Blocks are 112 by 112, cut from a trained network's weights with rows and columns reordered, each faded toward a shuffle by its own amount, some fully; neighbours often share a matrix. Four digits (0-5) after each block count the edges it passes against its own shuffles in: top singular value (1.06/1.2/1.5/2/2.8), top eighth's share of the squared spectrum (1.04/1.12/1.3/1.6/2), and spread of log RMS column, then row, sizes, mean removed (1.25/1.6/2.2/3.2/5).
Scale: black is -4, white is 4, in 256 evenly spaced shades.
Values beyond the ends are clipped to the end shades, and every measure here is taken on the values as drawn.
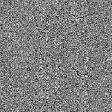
3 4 3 2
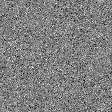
0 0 0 0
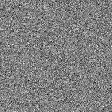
3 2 0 1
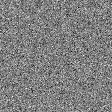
0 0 0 0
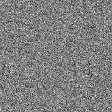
3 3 1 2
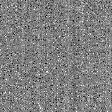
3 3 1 2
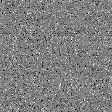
1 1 1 0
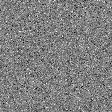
0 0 0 0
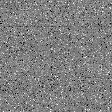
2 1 1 0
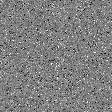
0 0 0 0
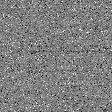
1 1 0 0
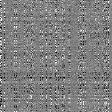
4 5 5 1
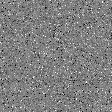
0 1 0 0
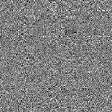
3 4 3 2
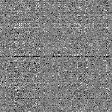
3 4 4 2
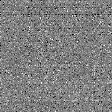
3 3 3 1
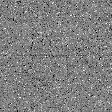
1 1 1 0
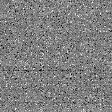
2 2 2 0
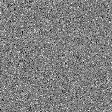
2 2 1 1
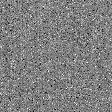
1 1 0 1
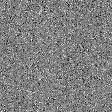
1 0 0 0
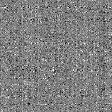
3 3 0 3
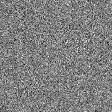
3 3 0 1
